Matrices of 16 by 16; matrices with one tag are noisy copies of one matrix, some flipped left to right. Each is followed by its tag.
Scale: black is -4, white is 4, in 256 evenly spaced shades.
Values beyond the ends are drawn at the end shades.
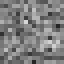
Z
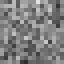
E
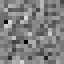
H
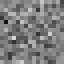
H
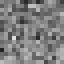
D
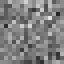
E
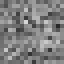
Z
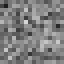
Z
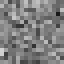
E
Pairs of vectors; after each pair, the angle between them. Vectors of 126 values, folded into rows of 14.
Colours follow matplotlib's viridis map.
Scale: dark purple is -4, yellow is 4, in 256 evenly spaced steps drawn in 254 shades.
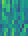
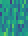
partly aligned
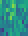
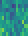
nearly opposite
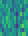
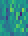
partly opposed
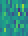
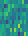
orthogonal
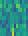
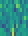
nearly parallel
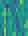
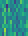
nearly parallel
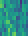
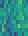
partly opposed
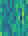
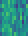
nearly opposite
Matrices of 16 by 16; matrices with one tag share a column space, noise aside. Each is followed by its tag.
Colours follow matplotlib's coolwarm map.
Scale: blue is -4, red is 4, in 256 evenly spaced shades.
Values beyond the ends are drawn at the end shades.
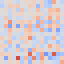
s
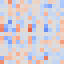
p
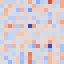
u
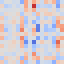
p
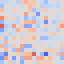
s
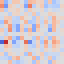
p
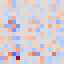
s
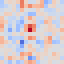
p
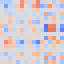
p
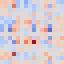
p
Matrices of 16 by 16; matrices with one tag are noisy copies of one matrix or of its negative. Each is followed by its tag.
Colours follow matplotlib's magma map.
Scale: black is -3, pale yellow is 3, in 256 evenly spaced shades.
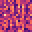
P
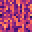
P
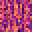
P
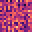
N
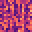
P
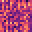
N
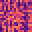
N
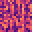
P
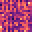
N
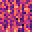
P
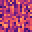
P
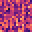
P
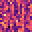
P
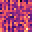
N
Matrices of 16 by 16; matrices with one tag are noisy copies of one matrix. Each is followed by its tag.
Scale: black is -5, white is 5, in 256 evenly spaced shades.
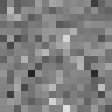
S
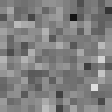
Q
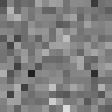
S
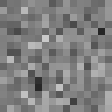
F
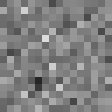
F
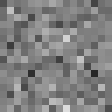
S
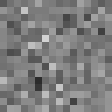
F
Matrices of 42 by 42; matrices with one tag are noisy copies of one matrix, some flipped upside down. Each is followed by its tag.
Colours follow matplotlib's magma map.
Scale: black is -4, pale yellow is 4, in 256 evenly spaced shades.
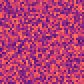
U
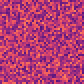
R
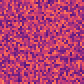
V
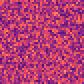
V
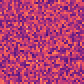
V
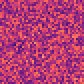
U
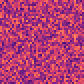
U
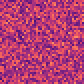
U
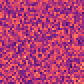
U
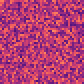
V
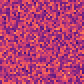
R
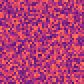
U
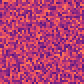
R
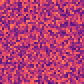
V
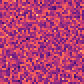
R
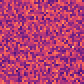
V
